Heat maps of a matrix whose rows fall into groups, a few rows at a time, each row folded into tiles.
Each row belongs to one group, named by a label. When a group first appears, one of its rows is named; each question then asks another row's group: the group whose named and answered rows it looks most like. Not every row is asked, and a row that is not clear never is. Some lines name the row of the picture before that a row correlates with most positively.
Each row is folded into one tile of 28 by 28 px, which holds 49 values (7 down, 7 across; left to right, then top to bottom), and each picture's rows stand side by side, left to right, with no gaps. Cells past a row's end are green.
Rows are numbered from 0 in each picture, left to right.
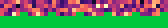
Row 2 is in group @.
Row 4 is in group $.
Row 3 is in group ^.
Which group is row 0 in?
$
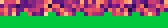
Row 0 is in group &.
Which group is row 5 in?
^
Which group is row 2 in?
^
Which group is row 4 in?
&
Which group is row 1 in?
@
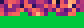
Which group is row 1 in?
^
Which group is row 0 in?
$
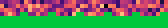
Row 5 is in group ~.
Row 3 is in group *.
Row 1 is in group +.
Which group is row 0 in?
^
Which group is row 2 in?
@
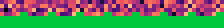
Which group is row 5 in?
$
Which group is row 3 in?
+
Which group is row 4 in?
*
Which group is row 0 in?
*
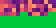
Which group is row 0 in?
+
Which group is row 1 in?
+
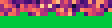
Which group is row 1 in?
^
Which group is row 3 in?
&
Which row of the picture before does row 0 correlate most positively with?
0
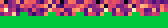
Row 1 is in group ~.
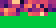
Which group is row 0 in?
&
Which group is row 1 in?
*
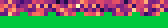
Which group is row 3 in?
*
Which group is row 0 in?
+
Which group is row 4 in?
~
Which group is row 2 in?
^
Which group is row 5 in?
~
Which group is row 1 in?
*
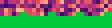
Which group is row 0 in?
@
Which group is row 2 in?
~
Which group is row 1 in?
&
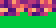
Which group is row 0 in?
@
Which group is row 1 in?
@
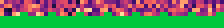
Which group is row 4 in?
^
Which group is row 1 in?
+
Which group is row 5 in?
*
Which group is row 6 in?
&
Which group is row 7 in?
+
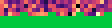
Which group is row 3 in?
$
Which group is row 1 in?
+
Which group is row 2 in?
@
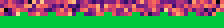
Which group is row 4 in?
+
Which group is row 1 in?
*
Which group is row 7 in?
~
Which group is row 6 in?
^
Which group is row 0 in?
$
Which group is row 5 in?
&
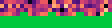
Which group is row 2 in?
*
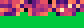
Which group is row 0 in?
@
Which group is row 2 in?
^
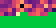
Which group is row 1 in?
*
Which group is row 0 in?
@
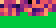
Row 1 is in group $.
